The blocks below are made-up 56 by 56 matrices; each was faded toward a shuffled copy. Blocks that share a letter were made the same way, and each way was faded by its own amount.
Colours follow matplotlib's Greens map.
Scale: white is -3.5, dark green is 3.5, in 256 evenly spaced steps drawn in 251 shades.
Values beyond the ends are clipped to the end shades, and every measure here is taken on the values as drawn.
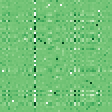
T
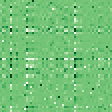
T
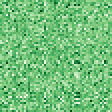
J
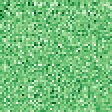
J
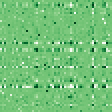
T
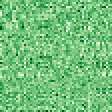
J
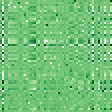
T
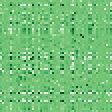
T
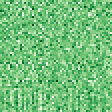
J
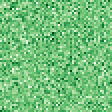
J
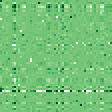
T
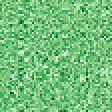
J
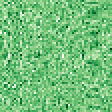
J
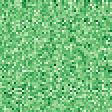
J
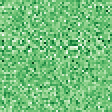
J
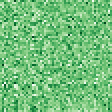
J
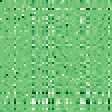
T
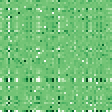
T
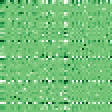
T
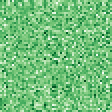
J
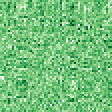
J
